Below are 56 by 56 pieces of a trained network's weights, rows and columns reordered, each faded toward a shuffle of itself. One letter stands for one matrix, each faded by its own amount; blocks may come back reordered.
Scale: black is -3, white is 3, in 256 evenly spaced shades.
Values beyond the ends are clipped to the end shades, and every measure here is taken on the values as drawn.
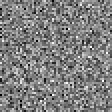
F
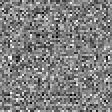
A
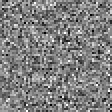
F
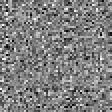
A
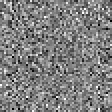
F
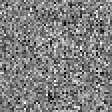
F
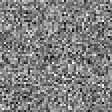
F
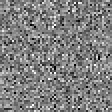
A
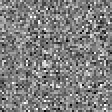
A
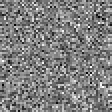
F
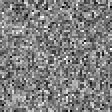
F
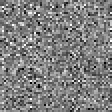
A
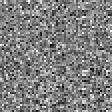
F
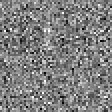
A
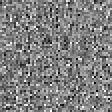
A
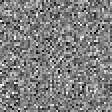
F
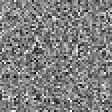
A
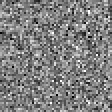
F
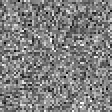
F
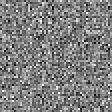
F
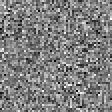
F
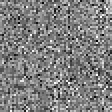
F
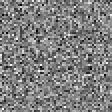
F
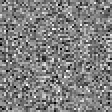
F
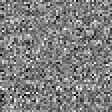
A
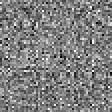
A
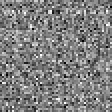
A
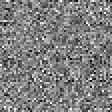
A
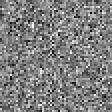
F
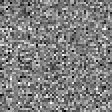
A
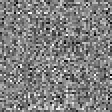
A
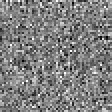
A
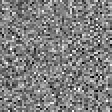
F
